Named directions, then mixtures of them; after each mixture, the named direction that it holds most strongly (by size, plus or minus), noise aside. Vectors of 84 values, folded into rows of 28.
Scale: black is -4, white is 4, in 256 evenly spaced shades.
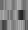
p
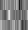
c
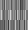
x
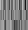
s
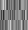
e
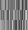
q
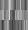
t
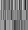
s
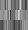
t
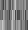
t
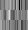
c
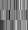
c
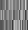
q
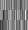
x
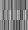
x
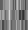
p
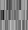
e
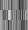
c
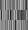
x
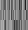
s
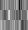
c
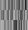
q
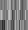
x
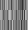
x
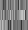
e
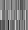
x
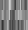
t
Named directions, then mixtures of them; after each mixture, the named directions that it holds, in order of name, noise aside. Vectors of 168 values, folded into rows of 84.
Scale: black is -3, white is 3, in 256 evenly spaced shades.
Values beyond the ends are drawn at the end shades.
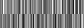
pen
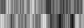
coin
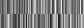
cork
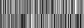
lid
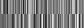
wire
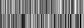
lid, pen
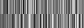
wire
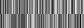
cork, lid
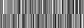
pen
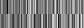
cork, wire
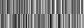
cork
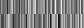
cork, wire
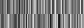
cork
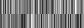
lid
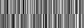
pen, wire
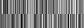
lid, wire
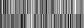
lid, wire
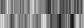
coin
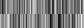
coin, cork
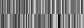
cork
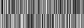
lid, wire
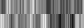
coin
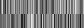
lid, wire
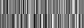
wire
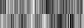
coin, lid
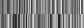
cork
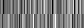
cork, pen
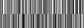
pen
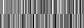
cork, pen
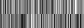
lid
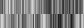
coin, pen
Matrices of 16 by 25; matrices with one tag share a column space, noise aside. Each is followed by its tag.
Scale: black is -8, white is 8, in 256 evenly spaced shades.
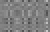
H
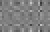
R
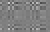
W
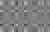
R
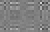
W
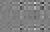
W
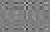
W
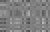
H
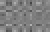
R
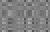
H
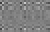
W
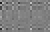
W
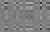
W
